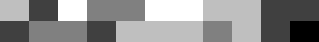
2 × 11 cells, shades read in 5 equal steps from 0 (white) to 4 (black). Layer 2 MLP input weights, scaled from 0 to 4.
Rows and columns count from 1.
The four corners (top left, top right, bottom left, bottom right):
1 3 3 4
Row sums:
16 23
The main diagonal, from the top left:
1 2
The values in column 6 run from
0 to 1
